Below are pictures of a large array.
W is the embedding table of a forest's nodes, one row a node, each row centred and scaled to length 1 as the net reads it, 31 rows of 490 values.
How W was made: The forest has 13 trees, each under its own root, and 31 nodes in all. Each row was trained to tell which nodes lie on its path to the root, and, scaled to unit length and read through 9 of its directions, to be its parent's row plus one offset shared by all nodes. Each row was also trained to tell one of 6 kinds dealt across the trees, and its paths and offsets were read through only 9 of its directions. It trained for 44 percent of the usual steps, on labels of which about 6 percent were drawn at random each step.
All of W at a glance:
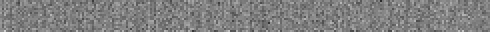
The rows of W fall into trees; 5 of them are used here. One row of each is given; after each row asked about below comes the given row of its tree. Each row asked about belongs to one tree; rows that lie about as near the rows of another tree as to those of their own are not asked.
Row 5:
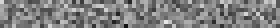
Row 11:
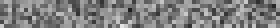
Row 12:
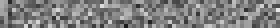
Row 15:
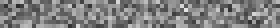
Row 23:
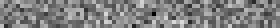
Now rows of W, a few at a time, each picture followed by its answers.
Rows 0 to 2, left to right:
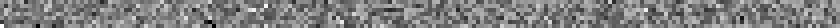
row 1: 12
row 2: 23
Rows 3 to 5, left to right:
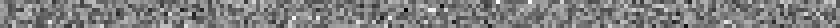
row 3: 5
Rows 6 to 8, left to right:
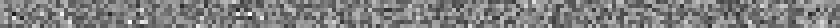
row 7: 12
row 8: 5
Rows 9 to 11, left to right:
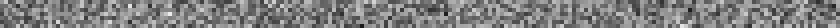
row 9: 12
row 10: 15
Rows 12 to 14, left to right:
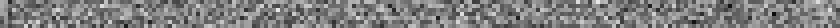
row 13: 23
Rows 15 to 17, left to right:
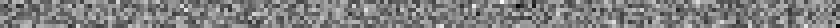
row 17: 5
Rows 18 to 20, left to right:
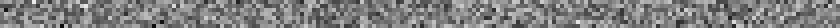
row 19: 11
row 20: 15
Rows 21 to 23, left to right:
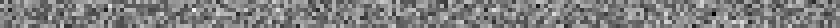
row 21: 15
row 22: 15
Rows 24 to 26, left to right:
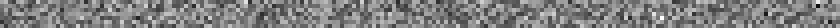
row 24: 12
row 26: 15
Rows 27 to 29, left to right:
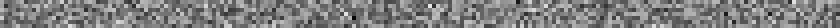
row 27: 5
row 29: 12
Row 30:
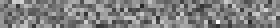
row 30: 23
